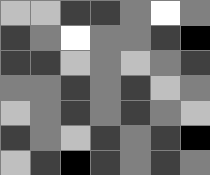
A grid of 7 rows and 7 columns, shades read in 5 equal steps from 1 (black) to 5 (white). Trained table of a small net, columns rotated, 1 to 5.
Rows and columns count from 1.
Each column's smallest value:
2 2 1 2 2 2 1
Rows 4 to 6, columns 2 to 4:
3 2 3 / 3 2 3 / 3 4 2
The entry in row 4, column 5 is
2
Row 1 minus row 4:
1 1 0 -1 1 1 0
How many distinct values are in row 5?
3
